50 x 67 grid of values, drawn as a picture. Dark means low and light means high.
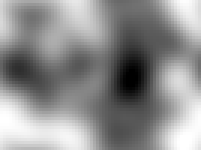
Lone odd cells: none. Ninth with the lowest average: centre. Ninth with the highest average: bottom left.
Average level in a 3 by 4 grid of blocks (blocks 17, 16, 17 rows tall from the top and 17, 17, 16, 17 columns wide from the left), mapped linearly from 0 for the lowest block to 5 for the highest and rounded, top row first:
3423 / 1203 / 5414
